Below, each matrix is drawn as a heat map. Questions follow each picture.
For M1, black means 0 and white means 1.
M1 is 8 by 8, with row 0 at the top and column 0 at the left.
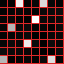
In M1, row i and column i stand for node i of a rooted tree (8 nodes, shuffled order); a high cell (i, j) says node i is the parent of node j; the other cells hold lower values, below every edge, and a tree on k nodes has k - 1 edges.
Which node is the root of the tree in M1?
7
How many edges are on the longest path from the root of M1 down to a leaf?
4
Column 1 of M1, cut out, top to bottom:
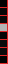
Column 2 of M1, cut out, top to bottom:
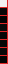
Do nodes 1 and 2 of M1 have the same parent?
no
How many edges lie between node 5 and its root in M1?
2
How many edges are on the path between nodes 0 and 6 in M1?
2
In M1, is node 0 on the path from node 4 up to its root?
yes
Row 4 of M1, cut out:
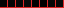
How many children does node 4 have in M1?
0
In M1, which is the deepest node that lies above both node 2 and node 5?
0
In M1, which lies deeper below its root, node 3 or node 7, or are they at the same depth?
node 3
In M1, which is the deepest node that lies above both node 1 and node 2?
0
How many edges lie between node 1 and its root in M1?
4
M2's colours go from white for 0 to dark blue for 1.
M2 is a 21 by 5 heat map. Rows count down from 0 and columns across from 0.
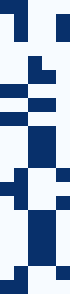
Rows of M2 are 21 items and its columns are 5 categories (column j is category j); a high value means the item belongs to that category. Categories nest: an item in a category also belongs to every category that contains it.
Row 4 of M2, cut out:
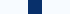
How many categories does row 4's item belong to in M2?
1
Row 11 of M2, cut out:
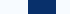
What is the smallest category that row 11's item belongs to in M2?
3
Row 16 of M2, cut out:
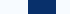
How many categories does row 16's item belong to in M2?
2
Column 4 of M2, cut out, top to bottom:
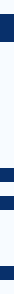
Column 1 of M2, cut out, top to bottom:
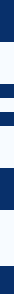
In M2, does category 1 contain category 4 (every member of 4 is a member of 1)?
yes
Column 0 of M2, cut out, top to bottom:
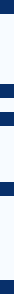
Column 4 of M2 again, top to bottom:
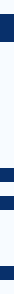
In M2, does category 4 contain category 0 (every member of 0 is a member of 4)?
no
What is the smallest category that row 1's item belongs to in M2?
4
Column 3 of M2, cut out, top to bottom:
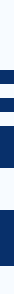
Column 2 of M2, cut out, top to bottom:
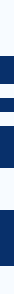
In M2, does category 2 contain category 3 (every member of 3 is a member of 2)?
yes
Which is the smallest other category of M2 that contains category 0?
1
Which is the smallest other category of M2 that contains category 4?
1
